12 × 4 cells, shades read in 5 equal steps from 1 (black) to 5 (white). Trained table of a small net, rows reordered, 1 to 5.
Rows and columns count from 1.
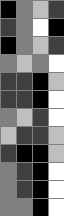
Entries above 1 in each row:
3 3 3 4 3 3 4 4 2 3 3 3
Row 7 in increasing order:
2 3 4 5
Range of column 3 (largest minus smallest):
4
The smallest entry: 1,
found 10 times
